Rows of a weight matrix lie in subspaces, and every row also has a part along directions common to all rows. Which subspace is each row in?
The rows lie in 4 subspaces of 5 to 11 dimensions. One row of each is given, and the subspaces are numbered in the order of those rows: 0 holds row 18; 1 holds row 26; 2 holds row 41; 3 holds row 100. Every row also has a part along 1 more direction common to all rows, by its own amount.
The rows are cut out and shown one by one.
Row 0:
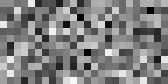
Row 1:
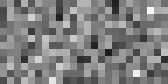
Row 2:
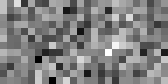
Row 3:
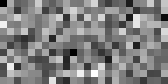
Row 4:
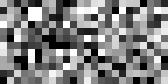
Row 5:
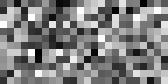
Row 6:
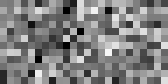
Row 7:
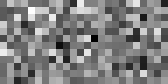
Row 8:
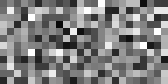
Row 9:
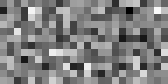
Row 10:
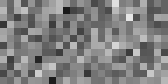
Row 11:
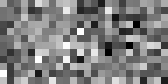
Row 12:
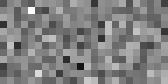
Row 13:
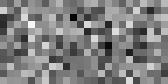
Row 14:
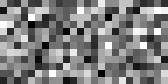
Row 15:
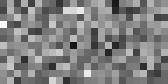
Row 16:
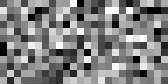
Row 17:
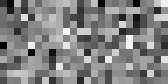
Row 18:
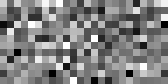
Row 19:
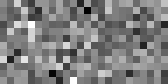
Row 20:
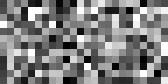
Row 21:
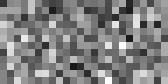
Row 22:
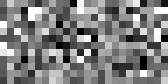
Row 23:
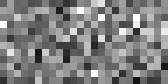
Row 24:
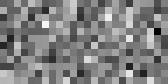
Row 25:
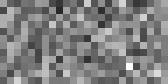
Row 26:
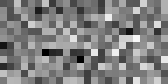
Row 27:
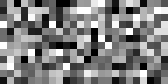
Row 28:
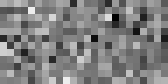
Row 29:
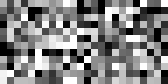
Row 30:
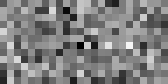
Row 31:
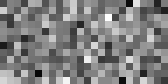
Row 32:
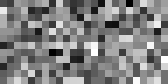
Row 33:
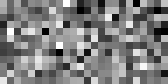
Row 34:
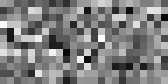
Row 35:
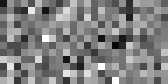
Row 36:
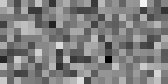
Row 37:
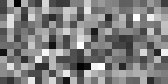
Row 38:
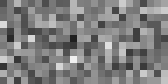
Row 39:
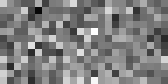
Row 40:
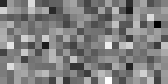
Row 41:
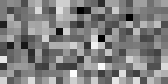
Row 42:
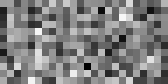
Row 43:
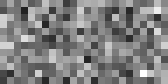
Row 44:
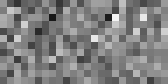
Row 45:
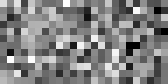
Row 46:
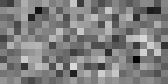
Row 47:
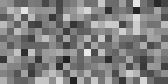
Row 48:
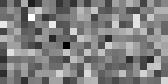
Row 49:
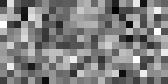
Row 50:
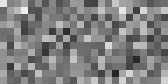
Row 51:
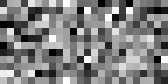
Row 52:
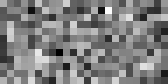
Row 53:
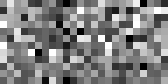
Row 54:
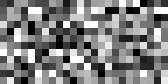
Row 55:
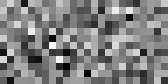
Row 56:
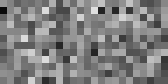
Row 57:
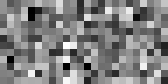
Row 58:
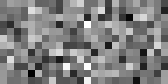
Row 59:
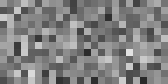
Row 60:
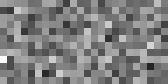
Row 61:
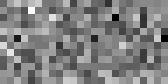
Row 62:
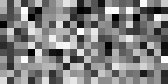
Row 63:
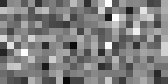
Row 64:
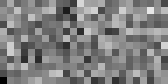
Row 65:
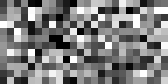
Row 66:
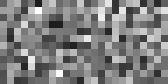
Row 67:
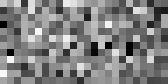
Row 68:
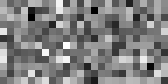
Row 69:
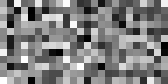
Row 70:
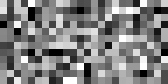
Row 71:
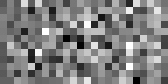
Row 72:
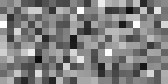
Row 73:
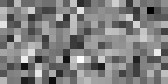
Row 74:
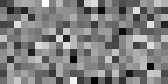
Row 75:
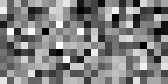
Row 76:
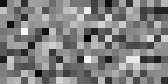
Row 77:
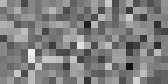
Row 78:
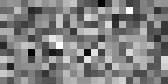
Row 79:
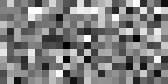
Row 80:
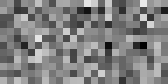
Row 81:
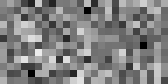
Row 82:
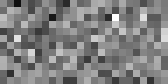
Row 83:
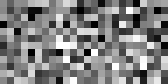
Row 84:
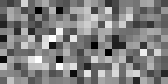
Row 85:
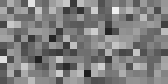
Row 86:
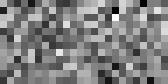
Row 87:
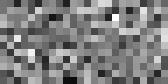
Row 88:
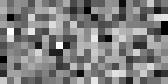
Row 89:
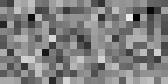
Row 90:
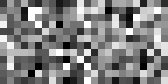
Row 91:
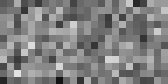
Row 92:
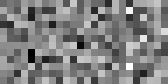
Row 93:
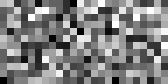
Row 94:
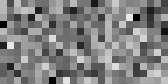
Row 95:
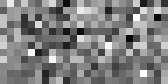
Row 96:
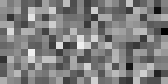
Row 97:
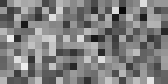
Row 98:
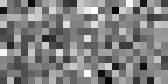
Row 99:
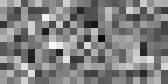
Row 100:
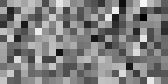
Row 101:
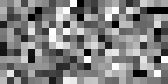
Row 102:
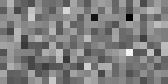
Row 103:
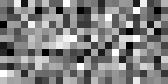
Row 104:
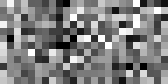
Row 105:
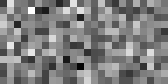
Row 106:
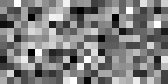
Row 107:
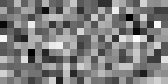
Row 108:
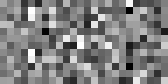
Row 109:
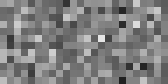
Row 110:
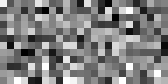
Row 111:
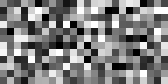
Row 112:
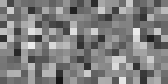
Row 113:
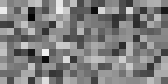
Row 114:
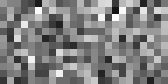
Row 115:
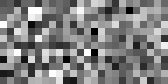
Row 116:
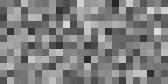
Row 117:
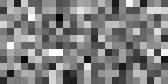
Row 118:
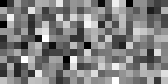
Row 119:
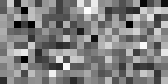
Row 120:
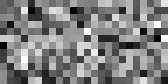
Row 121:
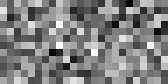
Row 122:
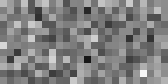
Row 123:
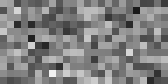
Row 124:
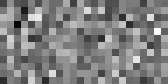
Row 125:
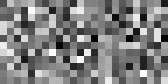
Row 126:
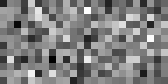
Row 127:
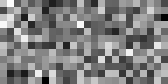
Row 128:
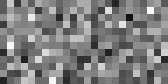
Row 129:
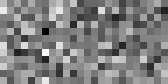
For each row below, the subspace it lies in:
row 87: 3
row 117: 2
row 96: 1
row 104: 0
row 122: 0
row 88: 1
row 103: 1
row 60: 0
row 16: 2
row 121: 1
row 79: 3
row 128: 2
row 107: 1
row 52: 1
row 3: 2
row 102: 2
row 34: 0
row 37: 2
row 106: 3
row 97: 3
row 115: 0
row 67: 1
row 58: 1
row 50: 0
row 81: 0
